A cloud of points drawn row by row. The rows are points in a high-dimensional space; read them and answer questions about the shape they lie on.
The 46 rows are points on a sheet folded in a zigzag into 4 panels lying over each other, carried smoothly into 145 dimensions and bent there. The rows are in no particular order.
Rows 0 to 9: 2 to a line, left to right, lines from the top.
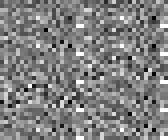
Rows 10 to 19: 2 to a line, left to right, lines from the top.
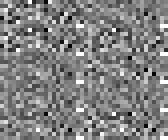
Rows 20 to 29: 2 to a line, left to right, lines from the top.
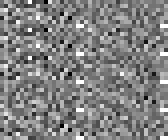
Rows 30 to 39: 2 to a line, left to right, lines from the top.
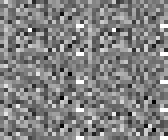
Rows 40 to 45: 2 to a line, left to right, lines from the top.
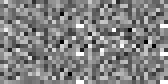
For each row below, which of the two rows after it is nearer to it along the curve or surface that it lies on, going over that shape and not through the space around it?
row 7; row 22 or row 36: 36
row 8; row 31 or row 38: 38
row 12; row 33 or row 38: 33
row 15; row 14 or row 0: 14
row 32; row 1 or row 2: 1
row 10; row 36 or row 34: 34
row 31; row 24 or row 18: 18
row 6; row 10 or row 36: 10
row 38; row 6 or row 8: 8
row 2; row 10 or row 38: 38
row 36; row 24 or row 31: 31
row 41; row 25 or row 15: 25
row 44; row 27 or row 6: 6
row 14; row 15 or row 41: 15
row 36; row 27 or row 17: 27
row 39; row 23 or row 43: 43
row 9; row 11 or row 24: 24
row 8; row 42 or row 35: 42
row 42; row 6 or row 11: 11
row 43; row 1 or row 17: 1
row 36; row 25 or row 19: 25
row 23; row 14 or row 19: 14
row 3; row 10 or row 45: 10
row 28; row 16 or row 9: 16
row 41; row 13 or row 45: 45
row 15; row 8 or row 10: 8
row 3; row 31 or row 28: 31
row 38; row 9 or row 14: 14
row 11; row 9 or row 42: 42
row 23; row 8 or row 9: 8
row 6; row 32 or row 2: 32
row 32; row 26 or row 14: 26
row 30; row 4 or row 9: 4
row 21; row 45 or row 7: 45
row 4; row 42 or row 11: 42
